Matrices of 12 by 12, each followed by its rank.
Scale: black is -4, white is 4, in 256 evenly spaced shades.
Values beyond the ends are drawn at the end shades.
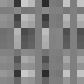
one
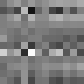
two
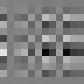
one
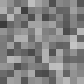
full rank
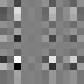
one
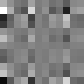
one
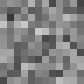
full rank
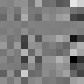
two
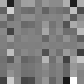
two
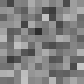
full rank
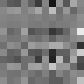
two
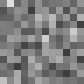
full rank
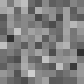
full rank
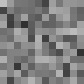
full rank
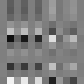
one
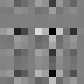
one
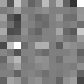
two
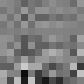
two
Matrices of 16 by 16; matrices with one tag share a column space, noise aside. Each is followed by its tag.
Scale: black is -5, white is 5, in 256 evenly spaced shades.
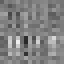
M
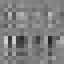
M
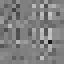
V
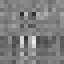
M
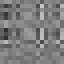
V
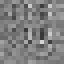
V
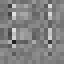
V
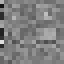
V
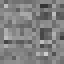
V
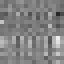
M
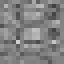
V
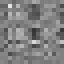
V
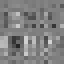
M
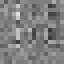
V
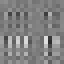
M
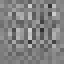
V
